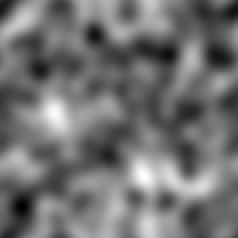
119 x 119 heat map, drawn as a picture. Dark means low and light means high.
Lone odd cells: none. Mirror symmetry: none. Grain: smooth. Odd rows or columns: none.
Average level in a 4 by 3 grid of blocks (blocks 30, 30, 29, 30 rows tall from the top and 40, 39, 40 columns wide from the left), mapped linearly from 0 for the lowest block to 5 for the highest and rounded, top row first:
220 | 211 | 322 | 153
